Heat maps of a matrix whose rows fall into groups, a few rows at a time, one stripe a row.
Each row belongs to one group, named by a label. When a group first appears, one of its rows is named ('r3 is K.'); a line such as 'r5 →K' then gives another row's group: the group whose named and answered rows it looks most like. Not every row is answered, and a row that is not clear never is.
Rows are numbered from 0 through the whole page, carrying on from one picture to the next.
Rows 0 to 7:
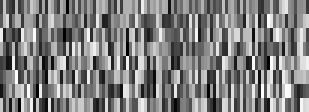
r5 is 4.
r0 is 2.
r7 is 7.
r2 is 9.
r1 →4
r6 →4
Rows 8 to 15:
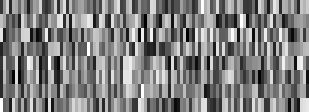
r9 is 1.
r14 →2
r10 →9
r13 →2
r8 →7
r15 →7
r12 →2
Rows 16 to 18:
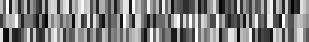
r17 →4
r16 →1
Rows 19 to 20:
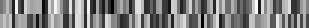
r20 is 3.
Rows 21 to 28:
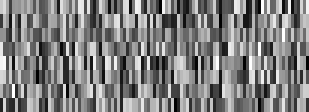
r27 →7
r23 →7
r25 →3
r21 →1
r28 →2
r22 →7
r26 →3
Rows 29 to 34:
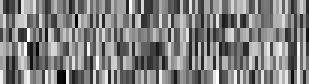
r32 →3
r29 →9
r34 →9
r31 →2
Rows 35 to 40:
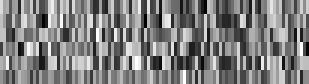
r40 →3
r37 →3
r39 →1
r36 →1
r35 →1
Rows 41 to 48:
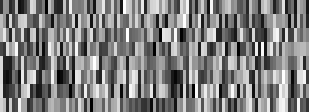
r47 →9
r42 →3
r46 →9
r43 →1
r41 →2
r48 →3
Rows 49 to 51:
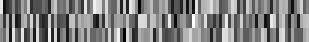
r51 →7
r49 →9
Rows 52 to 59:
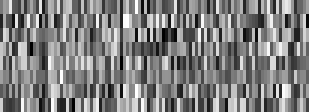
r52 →4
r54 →7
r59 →9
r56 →1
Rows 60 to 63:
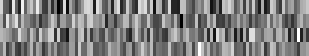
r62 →3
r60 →7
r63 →7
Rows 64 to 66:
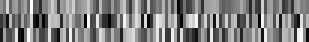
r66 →2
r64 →1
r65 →4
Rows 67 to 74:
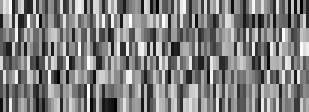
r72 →2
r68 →2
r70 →7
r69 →4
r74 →4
